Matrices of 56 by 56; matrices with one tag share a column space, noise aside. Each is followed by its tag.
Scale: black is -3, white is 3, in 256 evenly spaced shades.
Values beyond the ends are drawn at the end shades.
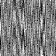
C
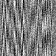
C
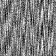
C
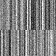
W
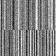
W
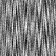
C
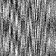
C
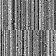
W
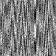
C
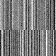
W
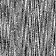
C
